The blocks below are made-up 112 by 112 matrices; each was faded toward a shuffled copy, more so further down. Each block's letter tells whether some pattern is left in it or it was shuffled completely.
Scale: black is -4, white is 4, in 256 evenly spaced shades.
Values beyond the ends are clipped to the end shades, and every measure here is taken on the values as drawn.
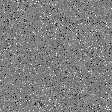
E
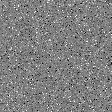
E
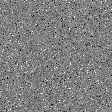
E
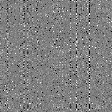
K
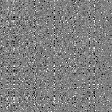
K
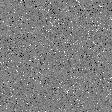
E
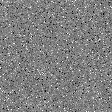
E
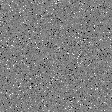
E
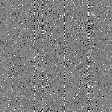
K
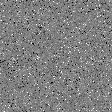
E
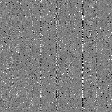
K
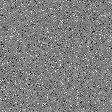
E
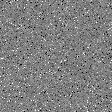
E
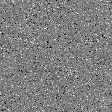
E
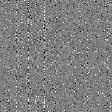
K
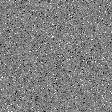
E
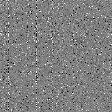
K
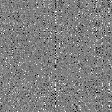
K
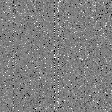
K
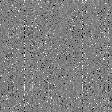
K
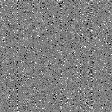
K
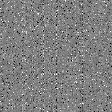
K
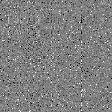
K
